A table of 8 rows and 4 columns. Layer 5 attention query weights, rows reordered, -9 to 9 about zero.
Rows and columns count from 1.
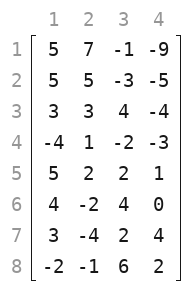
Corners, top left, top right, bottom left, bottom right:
5 -9 -2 2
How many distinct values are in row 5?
3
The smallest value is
-9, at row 1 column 4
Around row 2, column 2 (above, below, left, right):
7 3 5 -3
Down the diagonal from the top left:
5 5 4 -3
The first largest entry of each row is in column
2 1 3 2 1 1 4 3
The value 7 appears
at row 1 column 2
